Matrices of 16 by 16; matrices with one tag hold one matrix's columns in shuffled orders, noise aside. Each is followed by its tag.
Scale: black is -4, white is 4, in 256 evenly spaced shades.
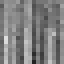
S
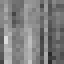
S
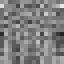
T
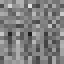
T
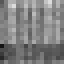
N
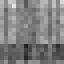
N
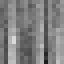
S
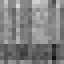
N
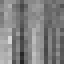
S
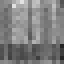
N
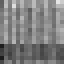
N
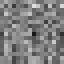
T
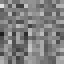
T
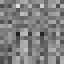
T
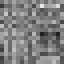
T
